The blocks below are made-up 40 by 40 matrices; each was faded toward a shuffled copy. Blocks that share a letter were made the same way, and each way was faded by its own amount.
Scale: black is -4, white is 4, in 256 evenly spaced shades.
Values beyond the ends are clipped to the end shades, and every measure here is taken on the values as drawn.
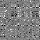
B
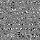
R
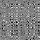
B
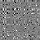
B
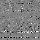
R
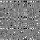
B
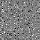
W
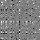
B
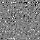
R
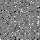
W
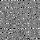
R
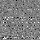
R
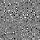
W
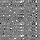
B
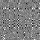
B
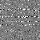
R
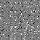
W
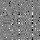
B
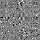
W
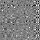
B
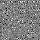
W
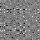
B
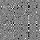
B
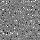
W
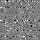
R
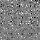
R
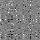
B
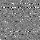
R
